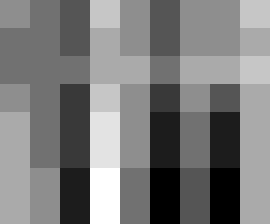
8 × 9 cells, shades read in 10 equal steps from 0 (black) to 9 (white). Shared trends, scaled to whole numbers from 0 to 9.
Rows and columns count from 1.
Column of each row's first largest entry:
4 4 9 4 4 4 4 4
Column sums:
42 34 18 60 39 14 35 21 50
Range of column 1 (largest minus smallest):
2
